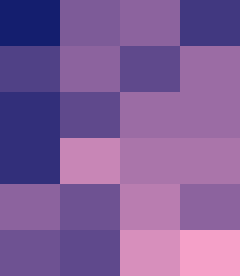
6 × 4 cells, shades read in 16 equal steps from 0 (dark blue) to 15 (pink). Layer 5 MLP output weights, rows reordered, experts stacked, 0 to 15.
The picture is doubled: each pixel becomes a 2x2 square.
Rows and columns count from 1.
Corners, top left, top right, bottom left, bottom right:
0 3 6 15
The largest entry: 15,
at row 6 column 4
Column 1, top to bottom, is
0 4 2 2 8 6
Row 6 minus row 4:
4 -7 3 5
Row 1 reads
0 7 8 3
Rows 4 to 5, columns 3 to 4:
10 10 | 11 8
